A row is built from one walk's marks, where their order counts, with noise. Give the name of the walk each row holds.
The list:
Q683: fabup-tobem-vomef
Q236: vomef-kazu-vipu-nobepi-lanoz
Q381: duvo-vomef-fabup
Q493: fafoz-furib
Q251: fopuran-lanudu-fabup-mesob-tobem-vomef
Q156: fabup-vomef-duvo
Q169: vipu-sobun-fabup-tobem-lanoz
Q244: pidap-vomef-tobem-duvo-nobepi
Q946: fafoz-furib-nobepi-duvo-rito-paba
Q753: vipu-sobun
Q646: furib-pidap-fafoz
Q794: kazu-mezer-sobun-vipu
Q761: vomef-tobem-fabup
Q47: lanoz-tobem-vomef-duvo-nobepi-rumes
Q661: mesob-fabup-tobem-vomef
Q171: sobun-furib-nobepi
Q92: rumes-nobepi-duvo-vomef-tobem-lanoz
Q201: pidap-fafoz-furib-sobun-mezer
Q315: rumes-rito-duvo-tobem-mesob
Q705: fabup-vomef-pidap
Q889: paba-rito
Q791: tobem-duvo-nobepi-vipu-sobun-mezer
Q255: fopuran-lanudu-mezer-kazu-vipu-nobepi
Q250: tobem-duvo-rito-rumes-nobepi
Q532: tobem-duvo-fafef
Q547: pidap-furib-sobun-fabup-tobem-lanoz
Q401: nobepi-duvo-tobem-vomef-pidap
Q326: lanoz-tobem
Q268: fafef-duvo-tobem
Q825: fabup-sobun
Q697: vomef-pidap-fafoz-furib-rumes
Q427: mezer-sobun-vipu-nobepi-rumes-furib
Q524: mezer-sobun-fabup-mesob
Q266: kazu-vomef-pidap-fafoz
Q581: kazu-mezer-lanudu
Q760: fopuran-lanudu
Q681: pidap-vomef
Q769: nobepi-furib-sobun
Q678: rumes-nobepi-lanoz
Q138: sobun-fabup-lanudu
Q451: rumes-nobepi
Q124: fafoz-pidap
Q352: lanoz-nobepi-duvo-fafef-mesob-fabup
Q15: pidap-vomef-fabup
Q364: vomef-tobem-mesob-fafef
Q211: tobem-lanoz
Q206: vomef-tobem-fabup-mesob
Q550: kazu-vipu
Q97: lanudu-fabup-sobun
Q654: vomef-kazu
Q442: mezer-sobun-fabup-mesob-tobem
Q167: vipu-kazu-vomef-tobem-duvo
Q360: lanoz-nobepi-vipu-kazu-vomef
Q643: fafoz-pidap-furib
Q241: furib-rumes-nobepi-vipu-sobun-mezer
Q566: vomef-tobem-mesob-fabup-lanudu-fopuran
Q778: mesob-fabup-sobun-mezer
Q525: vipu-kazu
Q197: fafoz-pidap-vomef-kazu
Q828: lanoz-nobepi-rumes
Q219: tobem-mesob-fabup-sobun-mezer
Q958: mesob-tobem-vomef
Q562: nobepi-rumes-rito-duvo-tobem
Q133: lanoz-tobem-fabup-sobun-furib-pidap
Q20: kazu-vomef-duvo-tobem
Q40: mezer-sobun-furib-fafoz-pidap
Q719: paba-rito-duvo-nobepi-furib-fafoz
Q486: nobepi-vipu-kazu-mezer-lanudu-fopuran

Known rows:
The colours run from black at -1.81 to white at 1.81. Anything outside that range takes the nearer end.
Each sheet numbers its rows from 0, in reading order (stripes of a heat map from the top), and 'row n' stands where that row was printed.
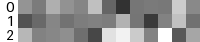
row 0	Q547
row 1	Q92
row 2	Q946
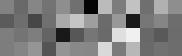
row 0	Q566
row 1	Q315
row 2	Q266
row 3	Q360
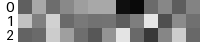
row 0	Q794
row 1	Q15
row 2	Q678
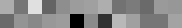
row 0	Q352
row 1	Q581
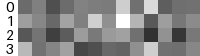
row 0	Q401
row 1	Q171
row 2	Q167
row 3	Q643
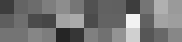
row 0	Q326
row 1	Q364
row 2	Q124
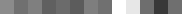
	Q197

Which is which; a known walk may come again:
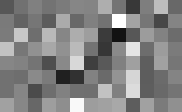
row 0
Q92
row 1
Q654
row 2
Q241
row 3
Q133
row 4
Q661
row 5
Q124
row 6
Q401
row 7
Q769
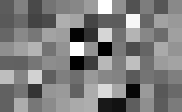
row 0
Q244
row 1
Q364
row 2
Q486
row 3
Q524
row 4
Q760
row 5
Q381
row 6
Q562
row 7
Q794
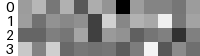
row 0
Q201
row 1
Q889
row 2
Q525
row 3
Q15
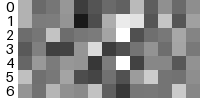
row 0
Q493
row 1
Q719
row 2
Q236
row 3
Q958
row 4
Q255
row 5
Q643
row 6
Q547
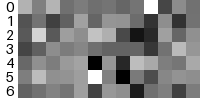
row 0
Q705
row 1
Q167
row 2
Q791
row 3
Q211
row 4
Q581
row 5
Q219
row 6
Q550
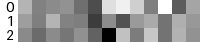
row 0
Q946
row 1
Q138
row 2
Q566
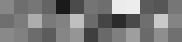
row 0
Q266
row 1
Q169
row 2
Q683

